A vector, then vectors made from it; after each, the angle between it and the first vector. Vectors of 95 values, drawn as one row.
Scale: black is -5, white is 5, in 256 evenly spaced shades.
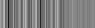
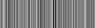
partly aligned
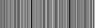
orthogonal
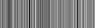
partly aligned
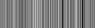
orthogonal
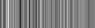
partly opposed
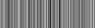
partly aligned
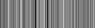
partly opposed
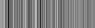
nearly parallel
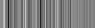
nearly parallel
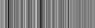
nearly parallel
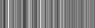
nearly opposite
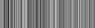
partly aligned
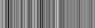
nearly parallel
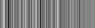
nearly parallel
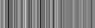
nearly parallel
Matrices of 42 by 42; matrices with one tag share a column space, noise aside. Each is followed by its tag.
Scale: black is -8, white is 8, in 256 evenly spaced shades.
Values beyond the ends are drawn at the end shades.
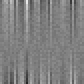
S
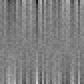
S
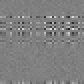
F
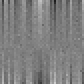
S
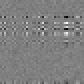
F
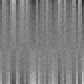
S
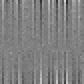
S
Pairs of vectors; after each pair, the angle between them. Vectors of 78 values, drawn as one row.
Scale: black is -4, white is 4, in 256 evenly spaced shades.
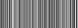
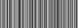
partly aligned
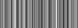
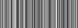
nearly parallel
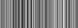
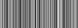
orthogonal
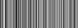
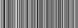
nearly opposite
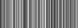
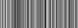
partly opposed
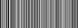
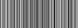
orthogonal
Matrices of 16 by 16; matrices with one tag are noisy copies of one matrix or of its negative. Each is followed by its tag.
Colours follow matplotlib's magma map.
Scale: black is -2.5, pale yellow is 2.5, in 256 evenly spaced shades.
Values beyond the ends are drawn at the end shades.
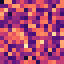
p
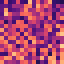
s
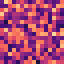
p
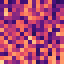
s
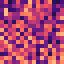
s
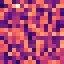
p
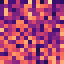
s
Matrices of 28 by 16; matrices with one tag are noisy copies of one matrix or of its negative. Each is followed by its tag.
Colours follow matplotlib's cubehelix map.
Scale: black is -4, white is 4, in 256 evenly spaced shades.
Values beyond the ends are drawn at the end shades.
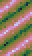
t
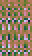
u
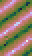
t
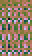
u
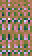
u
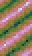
t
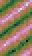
t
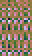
u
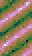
t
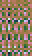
u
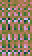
u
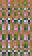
u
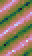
t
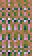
u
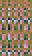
u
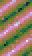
t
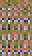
u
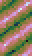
t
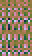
u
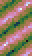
t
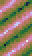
t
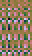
u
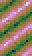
t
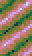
t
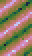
t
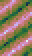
t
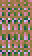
u
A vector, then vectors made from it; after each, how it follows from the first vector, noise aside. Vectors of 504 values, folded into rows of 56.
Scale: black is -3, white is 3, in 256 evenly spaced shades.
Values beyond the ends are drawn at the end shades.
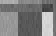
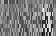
sign-scrambled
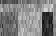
negated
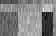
negated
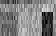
negated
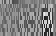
sign-scrambled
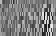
sign-scrambled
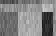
negated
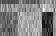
negated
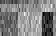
negated
